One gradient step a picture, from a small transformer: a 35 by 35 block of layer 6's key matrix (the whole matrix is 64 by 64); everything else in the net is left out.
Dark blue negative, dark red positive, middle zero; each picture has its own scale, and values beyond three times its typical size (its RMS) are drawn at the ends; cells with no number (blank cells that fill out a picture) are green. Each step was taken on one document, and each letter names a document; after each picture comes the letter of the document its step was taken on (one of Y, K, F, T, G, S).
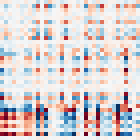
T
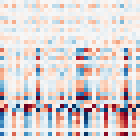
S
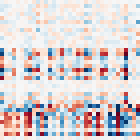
T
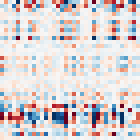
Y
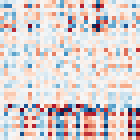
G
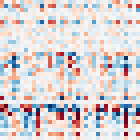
S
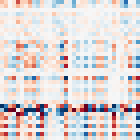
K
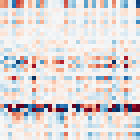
K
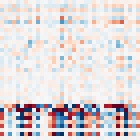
S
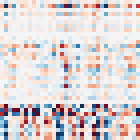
G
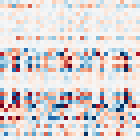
Y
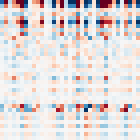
K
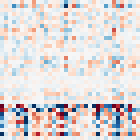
Y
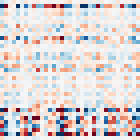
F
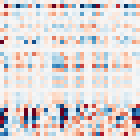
F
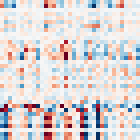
G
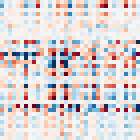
G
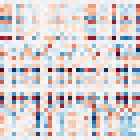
T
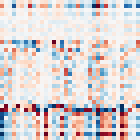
G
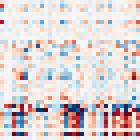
S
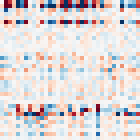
S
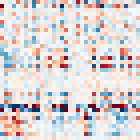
Y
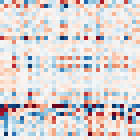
Y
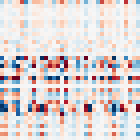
K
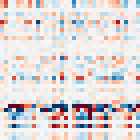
K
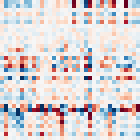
K
